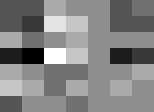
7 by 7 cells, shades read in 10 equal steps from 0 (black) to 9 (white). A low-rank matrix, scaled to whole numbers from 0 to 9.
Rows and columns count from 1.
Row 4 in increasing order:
0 1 1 2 5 7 9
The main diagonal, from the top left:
3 2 5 7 5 6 5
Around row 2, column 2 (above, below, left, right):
3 4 3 8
